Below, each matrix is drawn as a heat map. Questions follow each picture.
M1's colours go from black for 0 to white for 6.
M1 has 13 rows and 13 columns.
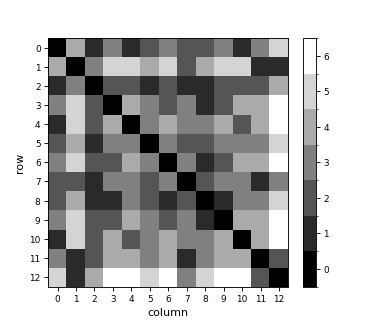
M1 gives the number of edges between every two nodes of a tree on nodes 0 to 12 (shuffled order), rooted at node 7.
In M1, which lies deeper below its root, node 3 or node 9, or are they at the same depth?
the same depth
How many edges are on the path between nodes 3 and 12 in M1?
6
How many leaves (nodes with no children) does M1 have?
7
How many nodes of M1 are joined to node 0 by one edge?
3
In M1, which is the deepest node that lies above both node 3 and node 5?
2
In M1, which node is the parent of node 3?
8
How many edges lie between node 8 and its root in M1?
2
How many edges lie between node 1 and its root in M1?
2
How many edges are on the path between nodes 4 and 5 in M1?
3
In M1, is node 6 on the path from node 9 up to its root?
no
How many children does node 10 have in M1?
0
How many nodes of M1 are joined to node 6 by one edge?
1
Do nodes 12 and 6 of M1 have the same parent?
no
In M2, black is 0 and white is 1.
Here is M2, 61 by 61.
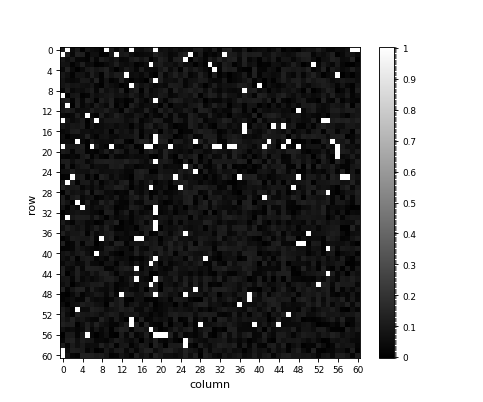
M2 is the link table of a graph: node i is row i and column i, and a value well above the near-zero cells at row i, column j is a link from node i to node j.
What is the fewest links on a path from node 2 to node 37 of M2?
6
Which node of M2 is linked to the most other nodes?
node 19
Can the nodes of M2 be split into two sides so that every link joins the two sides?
yes
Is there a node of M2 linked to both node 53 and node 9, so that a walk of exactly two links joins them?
no
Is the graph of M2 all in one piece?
yes
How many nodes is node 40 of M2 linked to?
1
